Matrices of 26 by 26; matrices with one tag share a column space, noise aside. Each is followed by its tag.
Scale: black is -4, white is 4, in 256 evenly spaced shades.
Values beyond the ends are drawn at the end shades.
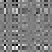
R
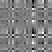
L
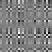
L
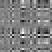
L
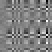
L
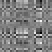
L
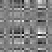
L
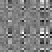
L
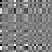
R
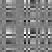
L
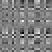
L
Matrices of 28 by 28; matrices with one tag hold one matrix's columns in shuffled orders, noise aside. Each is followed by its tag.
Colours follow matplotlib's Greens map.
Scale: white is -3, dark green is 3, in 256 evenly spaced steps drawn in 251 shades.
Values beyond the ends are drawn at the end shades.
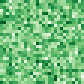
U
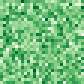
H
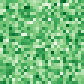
H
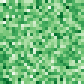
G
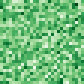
G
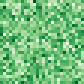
H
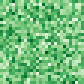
H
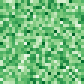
G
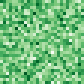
U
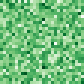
G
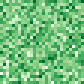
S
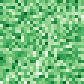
S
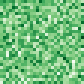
S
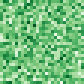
S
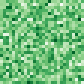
H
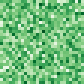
G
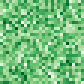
U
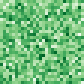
H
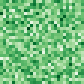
U
